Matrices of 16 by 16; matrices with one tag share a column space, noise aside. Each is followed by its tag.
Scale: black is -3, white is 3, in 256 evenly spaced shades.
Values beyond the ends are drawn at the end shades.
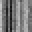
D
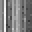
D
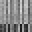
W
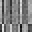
W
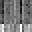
W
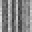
D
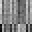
W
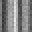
D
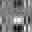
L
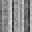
D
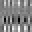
L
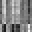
W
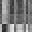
W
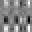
L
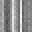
D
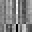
W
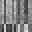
W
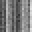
D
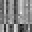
W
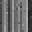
D
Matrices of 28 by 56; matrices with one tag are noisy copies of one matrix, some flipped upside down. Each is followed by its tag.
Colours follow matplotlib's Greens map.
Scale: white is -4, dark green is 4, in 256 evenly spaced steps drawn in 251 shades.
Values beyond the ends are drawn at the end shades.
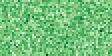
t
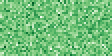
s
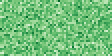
s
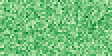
s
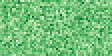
t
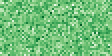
s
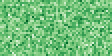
t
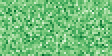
t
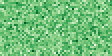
s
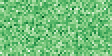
s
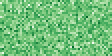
s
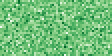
t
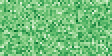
s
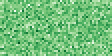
s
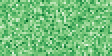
t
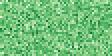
s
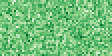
t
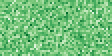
t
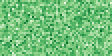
t
